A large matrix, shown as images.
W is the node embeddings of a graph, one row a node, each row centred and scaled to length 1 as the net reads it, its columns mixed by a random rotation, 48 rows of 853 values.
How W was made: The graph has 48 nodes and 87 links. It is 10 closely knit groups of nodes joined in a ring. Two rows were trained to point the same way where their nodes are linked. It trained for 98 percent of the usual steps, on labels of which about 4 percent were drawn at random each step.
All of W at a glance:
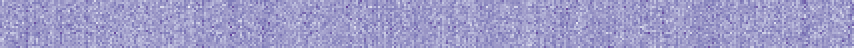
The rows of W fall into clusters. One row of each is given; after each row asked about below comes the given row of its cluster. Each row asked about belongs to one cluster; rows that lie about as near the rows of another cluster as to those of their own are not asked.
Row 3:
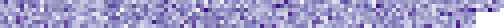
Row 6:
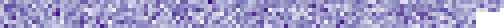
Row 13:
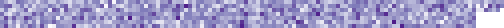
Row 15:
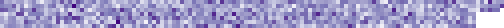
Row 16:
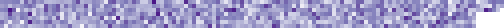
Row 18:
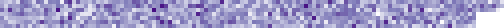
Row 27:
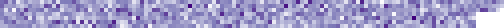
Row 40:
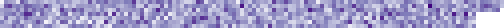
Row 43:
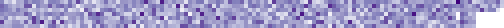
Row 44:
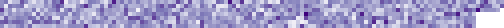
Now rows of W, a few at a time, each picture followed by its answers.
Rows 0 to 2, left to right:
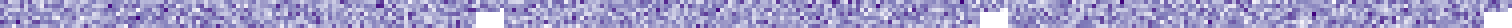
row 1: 18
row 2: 44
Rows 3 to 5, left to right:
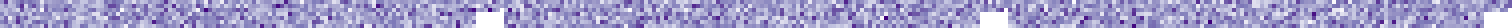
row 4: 15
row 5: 44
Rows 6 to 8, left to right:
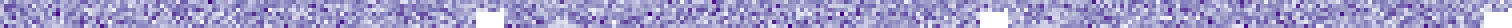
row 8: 6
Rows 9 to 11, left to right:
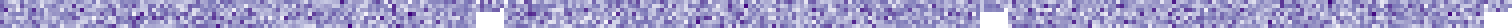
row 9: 15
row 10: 40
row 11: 3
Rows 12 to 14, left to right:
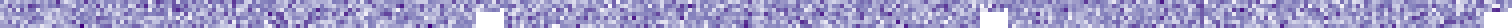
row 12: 6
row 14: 16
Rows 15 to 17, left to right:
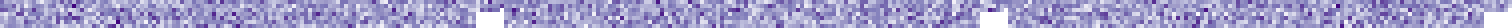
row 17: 43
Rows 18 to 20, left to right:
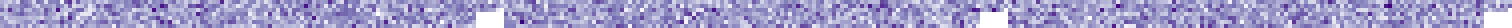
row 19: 3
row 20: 3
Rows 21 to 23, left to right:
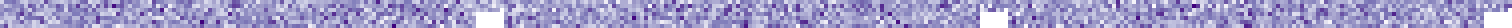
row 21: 6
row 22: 13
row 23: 13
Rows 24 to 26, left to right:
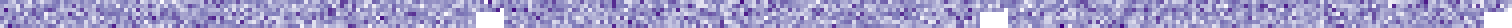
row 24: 15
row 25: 16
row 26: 27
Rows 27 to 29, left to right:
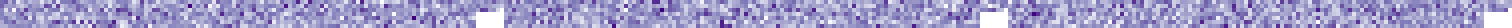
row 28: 16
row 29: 40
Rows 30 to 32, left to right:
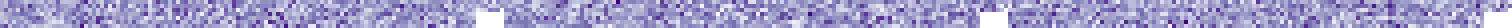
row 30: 6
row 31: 44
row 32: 3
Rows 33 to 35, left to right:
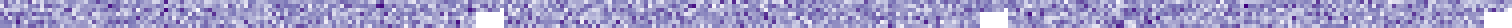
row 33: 3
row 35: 27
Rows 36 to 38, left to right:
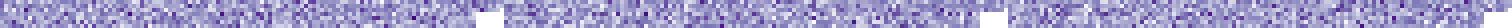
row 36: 27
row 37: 40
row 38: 43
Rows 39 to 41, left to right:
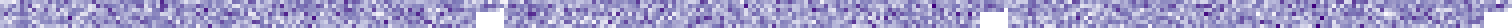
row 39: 18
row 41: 18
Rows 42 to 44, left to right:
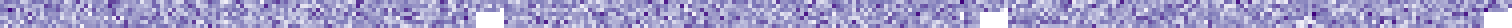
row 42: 16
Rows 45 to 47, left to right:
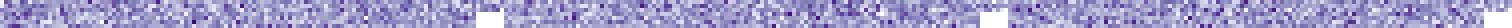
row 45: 40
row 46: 18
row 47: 6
